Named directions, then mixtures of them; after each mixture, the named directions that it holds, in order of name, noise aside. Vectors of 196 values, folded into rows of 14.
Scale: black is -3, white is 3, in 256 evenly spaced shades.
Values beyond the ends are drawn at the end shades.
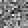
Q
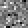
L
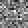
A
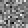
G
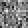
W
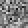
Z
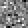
L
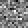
A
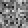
G, W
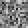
G, W, Z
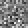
G, L, Z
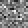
A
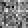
W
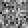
G, W
